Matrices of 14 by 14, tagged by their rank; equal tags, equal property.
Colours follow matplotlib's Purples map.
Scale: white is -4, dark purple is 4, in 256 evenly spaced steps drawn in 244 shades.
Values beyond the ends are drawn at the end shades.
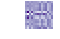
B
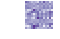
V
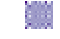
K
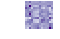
V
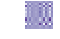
K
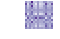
B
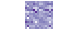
V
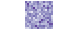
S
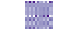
K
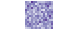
S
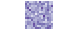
S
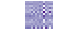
B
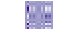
K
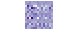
V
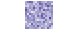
S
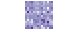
V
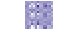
B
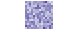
S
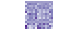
B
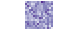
S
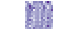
V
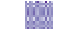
K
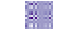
K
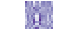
B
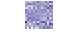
V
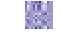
B
